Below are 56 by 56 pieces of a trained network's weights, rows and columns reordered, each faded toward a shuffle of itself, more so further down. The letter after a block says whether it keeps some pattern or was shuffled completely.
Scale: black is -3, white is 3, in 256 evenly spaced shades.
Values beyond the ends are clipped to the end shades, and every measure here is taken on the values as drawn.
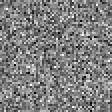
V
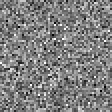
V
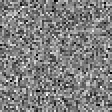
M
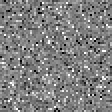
M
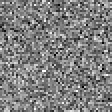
M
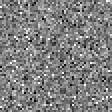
M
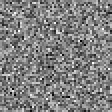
V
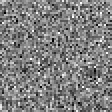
M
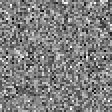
V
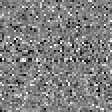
V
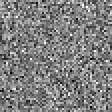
V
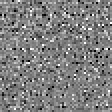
V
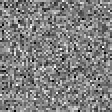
M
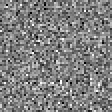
V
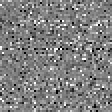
V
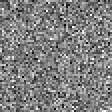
M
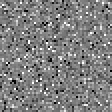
M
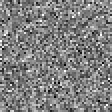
M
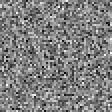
M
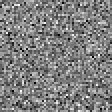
M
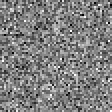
M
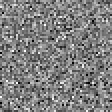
V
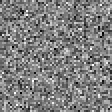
M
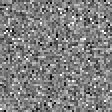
M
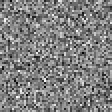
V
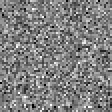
V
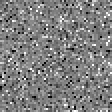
M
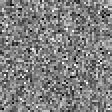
M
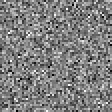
M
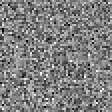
V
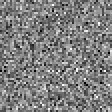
V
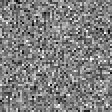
M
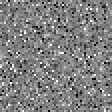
M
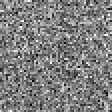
M
